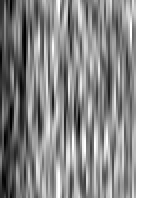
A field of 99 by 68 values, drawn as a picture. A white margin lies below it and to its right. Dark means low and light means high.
Grain: streaks running down. Seam: vertical, 20% of the way across, the right part higher. Average level on the scale: 50%.
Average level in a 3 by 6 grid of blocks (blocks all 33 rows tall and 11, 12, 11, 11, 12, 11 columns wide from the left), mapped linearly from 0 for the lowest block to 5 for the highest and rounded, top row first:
1 2 5 4 4 4 / 0 3 4 4 3 4 / 0 4 5 4 5 5
